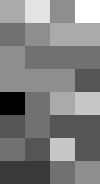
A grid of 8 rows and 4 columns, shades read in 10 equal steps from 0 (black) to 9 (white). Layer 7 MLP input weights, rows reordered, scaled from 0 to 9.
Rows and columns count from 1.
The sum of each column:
29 35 40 40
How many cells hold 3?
6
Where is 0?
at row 5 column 1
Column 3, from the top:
5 6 4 5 6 3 7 4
